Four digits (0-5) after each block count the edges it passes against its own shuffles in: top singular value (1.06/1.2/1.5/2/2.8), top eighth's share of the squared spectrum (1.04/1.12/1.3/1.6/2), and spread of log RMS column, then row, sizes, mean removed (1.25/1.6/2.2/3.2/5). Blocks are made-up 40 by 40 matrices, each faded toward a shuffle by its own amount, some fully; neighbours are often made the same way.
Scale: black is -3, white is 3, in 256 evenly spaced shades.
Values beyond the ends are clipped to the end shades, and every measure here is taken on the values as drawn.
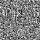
2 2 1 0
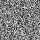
1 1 0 0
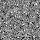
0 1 0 0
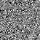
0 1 0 2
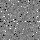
2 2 0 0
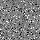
1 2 0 1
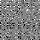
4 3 1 2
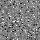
2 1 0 0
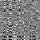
4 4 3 2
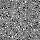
0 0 0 0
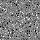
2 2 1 0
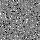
0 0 0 0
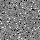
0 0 0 0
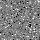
1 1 0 0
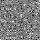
3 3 1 0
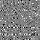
4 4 1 2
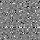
3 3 0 2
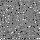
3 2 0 1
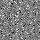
0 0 0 0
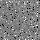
2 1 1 0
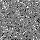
0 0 0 0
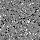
1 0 0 0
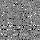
3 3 0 2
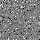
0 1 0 0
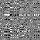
4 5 2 3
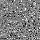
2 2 1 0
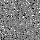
1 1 0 0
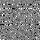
3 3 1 2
